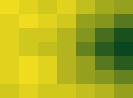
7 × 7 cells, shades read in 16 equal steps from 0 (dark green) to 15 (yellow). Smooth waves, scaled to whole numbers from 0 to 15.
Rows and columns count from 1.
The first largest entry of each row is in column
1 2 1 1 2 2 2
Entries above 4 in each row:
7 7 5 5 6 7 7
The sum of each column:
98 99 93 84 65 48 32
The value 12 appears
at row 1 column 5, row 4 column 3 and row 7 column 5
